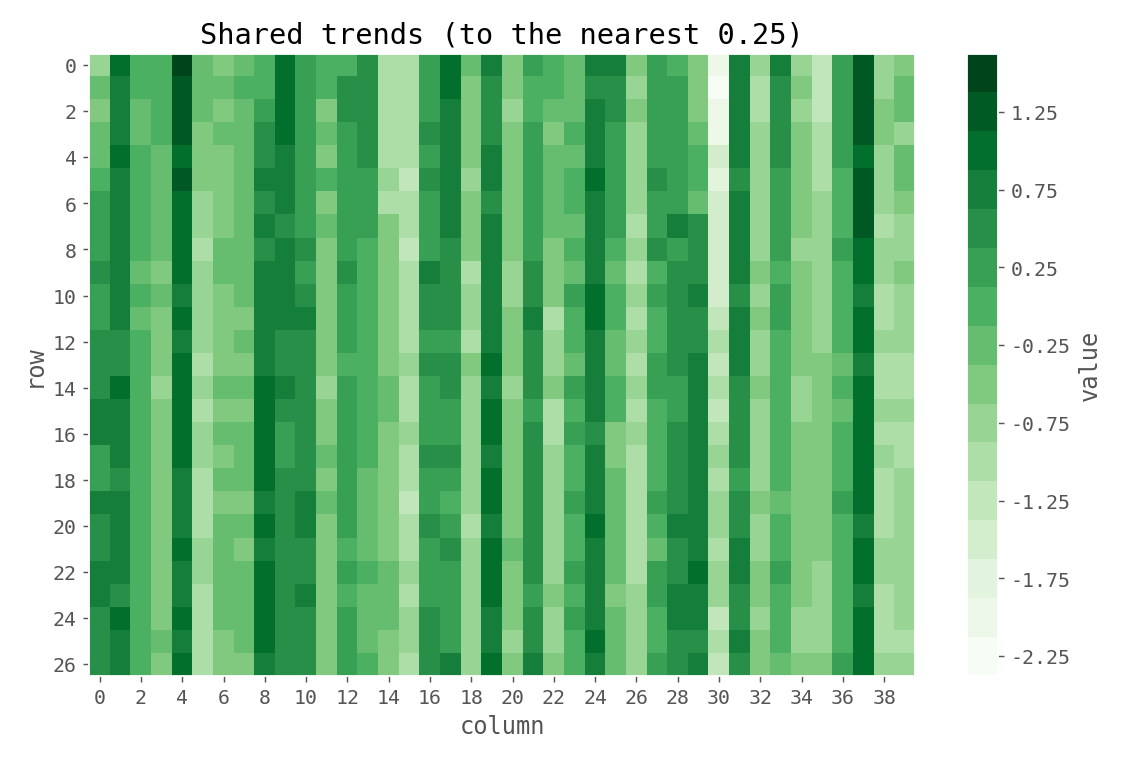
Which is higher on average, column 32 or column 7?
column 7
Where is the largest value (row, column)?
0 4
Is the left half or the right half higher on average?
left
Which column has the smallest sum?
30
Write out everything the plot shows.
Title: Shared trends (to the nearest 0.25)
x-axis: column, ticks 0 2 4 6 8 10 12 14 16 18 20 22 24 26 28 30 32 34 36 38
y-axis: row, ticks 0 2 4 6 8 10 12 14 16 18 20 22 24 26 (0 at the top)
Colour bar: value, ticks -2.25 -1.75 -1.25 -0.75 -0.25 0.25 0.75 1.25
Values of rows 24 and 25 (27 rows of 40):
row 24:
0.5 1 0 -0.5 1 -1 -0.25 -0.25 1 0.5 0.5 -0.5 0.25 -0.25 -0.25 -0.75 0.5 0.25 -0.75 0.75 -0.5 0.5 -0.75 0.25 0.75 -0.25 -0.75 0 0.75 0.75 -1.25 0.5 -0.75 0 -0.75 -0.75 0 1 -1 -0.75
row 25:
0.5 0.75 0 -0.25 0.75 -1 -0.5 -0.25 1 0.5 0.5 -0.5 0.25 -0.25 -0.5 -0.75 0.5 0.25 -0.75 0.75 -0.75 0.5 -0.75 0 1 -0.25 -0.75 0 0.5 0.5 -1 0.75 -0.5 0 -0.75 -0.75 0 1 -1 -1
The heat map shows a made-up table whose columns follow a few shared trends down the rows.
